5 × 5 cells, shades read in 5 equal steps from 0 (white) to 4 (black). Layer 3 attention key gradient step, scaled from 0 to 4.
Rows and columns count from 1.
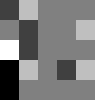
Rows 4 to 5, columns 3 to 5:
2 3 1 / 2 2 2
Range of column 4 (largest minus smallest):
1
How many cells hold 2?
14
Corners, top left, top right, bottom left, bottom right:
3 2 4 2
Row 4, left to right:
4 1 2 3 1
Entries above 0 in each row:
5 5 4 5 5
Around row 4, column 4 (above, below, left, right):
2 2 2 1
